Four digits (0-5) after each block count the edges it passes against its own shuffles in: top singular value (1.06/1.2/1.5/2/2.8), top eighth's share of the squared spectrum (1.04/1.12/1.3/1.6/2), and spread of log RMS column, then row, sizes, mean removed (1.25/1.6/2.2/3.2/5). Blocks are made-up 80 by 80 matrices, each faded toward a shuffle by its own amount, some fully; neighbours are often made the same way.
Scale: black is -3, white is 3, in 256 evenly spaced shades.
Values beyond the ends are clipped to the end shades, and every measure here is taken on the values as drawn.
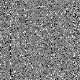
2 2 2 0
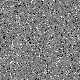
0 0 0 0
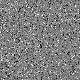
0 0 0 0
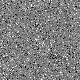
0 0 0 0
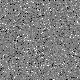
0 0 0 0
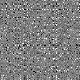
4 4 2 2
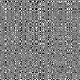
5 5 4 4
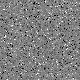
2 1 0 0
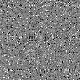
3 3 1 1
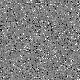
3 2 0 0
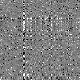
4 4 3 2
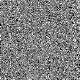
1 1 3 0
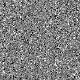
1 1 2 0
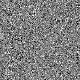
0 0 2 0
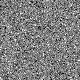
0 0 0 0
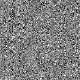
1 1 3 0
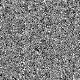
0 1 2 0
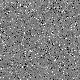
2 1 0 0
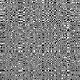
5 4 3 3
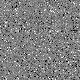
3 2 0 1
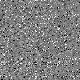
3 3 0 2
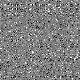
4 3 1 2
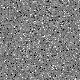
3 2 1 0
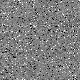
3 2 0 1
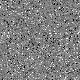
2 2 0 1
